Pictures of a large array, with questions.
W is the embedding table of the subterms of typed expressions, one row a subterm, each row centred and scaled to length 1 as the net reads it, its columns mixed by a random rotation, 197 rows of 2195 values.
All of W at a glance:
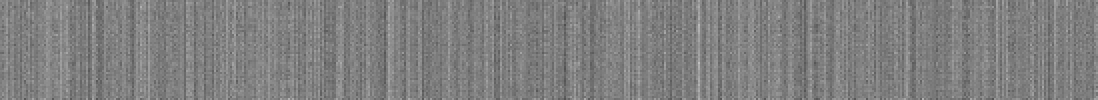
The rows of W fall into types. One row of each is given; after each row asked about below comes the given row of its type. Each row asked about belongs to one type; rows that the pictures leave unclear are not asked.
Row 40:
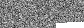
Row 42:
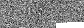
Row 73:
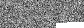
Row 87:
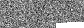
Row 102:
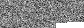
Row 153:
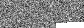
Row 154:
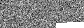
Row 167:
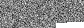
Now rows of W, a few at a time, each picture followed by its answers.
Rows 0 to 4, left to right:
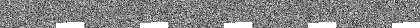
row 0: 87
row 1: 73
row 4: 153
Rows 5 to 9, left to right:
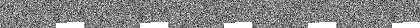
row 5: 73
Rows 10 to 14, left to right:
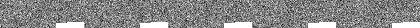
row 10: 154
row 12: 87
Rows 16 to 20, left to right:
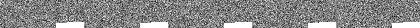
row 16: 73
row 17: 87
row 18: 154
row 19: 87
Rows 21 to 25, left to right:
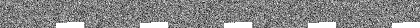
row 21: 73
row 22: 167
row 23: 42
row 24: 167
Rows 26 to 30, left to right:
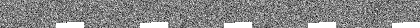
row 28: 167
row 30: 42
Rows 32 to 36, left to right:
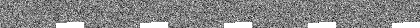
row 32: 73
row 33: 102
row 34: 102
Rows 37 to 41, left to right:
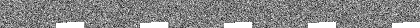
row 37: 87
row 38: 102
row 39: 167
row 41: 87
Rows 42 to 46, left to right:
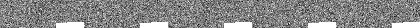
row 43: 40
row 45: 73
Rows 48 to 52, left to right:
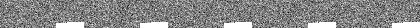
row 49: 87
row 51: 42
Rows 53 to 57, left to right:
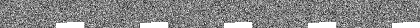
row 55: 73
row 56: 73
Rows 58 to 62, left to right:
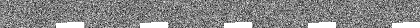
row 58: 42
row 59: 42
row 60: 73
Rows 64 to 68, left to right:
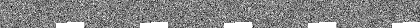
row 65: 87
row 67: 154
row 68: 73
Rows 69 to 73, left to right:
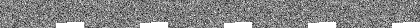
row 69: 167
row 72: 40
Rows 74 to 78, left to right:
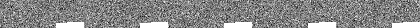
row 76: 154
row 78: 87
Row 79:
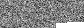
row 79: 102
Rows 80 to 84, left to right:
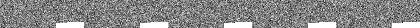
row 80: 73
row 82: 153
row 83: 87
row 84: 167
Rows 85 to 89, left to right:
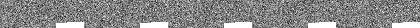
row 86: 87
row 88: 42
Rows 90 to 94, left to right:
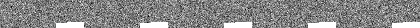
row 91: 102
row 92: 42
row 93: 40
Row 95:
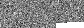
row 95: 153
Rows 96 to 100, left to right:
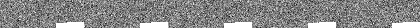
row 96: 87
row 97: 154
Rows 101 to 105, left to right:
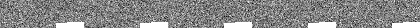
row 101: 40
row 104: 154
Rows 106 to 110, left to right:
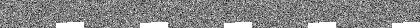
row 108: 167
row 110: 102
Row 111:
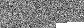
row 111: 102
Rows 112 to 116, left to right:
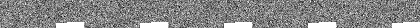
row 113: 102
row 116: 154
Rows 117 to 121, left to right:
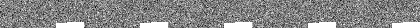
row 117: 167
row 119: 102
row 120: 153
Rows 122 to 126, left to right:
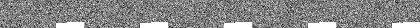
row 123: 153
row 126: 153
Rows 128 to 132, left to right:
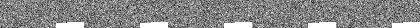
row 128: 167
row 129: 87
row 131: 153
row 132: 167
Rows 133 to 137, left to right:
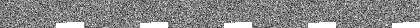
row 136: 102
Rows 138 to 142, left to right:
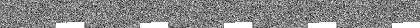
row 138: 42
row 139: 102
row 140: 102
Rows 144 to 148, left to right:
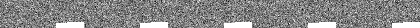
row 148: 153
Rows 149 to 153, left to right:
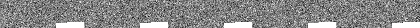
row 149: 42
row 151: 154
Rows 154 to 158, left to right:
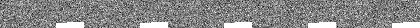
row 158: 154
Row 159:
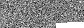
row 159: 42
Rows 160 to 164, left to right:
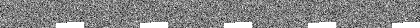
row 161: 87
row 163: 73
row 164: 153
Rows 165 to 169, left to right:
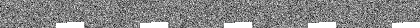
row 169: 42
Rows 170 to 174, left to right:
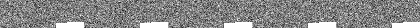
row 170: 102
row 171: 42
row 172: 153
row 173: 153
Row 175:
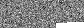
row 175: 153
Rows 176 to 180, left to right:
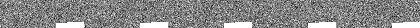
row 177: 154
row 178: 87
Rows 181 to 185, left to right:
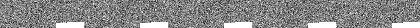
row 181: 42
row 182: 87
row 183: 42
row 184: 42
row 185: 154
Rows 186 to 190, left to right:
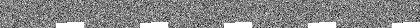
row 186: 167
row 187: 153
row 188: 102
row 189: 42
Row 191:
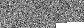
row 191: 153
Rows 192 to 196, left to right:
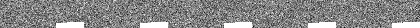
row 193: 87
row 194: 40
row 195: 154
